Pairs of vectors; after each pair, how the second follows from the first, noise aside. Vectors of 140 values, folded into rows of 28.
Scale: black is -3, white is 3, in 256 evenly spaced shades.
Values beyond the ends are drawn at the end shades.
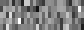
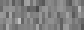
shrunk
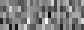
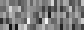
copied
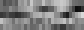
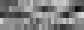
copied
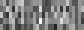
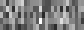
copied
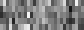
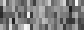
copied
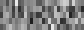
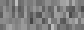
shrunk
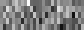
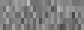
shrunk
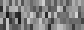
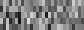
copied
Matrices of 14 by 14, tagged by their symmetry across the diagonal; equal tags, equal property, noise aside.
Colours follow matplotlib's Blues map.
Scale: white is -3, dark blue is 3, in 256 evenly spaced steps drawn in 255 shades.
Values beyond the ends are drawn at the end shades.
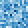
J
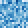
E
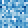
E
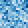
E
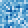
J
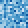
E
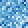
J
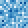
J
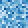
E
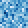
E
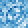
J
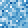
J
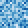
J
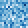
E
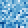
E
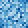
J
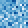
E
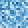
J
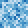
J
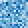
E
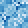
J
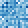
J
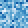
E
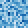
E
